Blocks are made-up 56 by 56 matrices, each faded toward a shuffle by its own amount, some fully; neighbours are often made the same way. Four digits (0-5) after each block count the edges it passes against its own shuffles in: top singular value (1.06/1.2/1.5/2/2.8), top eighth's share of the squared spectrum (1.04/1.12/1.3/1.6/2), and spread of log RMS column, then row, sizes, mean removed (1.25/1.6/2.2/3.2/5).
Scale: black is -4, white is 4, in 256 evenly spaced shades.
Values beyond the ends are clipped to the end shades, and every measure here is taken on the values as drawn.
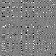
5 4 2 3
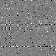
4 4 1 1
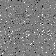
3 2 0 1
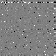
4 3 0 1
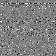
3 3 0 2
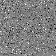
0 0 0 1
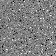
0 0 0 0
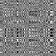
5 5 3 3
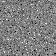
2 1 0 0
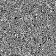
3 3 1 1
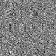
3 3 1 1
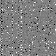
3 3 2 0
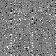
3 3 1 1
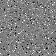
1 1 0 0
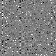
3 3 1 0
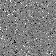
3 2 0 0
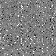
3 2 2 0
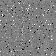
1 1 0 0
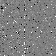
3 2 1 0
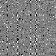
4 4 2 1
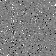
2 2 1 0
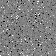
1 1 0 0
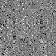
3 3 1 0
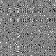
4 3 2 2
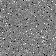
0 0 0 0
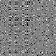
4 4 2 2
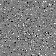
2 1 0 0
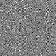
4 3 1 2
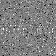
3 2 0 0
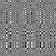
5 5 3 3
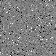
0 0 0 0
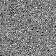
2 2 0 0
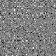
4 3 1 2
